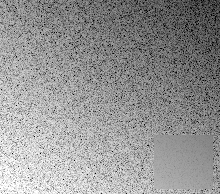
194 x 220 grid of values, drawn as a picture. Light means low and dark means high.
Odd patch: calmer, in the bottom right. Calmest part: bottom right. Grain: fine. Mirror symmetry: none. Slope: up to the top right. Average level on the scale: 40%. Ninth with the highest average: top right.
